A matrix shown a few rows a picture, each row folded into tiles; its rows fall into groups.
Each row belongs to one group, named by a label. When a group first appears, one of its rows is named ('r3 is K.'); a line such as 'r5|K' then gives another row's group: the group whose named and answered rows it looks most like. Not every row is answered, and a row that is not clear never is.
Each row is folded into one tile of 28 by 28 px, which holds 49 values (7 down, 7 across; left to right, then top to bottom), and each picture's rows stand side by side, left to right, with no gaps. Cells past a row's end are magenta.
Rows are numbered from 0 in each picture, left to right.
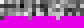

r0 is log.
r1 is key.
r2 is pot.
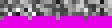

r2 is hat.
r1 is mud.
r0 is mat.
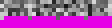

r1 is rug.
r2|mat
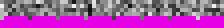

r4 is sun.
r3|hat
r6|mat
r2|pot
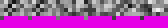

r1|sun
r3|hat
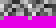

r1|mud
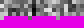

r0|pot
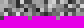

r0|rug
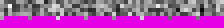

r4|hat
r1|hat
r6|mat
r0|key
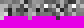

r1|pot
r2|sun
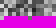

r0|pot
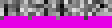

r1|mat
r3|sun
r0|key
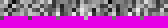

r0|sun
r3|rug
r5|pot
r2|hat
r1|rug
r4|hat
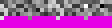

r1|mat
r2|mud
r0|mud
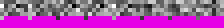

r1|mud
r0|mud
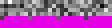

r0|log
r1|pot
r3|sun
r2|mat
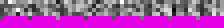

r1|log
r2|hat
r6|key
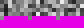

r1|mat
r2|pot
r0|hat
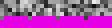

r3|log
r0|mat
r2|rug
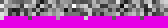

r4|sun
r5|mat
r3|mud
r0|pot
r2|pot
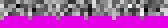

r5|key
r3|hat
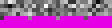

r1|rug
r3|sun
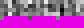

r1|log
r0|mat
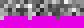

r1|mud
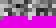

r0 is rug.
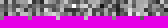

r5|rug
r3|pot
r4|hat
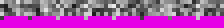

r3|pot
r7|pot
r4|pot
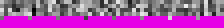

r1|key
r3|rug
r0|key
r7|key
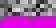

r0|mat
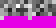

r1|mud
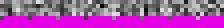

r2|hat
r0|log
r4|rug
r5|key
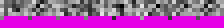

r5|mud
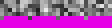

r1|log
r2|mat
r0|mat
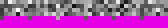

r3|rug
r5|log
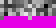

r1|pot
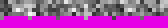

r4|log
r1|rug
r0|hat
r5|mat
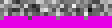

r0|pot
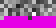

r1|sun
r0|pot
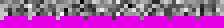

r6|log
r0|rug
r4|sun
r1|mud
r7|key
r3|log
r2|rug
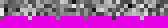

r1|mud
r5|pot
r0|key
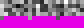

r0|rug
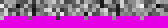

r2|sun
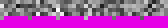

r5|sun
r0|mud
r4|hat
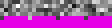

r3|log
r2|sun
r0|sun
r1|pot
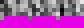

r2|key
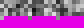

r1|key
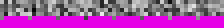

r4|mat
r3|rug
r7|hat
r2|mat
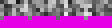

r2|mat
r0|hat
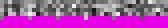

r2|rug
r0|key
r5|log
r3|hat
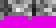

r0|hat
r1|key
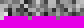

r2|mat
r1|mat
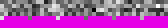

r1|hat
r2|mud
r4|pot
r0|mud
